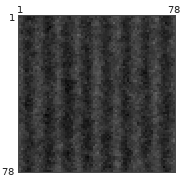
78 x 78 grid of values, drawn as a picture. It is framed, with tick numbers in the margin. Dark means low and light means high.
On average the colour sits 20% of the way up the scale. No overall slope runs across the table. No row or column stands out. Stripes running up and down repeat 8 times from left to right. The grain runs up and down.
